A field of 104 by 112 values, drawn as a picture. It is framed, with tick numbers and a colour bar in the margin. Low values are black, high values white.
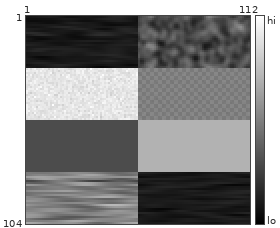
The table splits into 4 rows of 2 panels. Panel 1,1: very low, streaked across, faint in contrast. Panel 1,2: low, blotchy. Panel 2,1: very high, fine-grained, faint in contrast. Panel 2,2: middling, checkered, faint in contrast. Panel 3,1: low, flat. Panel 3,2: high, flat. Panel 4,1: middling, streaked across. Panel 4,2: very low, streaked across, faint in contrast.
